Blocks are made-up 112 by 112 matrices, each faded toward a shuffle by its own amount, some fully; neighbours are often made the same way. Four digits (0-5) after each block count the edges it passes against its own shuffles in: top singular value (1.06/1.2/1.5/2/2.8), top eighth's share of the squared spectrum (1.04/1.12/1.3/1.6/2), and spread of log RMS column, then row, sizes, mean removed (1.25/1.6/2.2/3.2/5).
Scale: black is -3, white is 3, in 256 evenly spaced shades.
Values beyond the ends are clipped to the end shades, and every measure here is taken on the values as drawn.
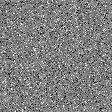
2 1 0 0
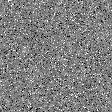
0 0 0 0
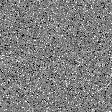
2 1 0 0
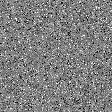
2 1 0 0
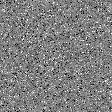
2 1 0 0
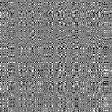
5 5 4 4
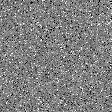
0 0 0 0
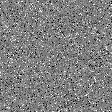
0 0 0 0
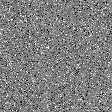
0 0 0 0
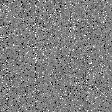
1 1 2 0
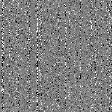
2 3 4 0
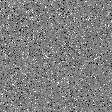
0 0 0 0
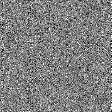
1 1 3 0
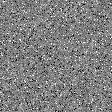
0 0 0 0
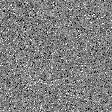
0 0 0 0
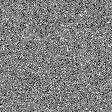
0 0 0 0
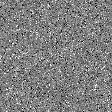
0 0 1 0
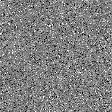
0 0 2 0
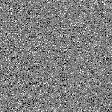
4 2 1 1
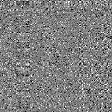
4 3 2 2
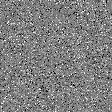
2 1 0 0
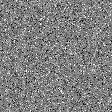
2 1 0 0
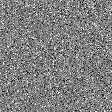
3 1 0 0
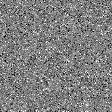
3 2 0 0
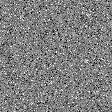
2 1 0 0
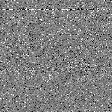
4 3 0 2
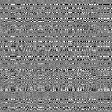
5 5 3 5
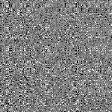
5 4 3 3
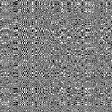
5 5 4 4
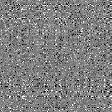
4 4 2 3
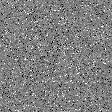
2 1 0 0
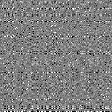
5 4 2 3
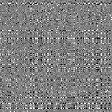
5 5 3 4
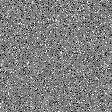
2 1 0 0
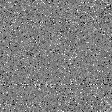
3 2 0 1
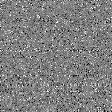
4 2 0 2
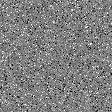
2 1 0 0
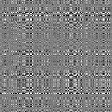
5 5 4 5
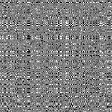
5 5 3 4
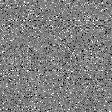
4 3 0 2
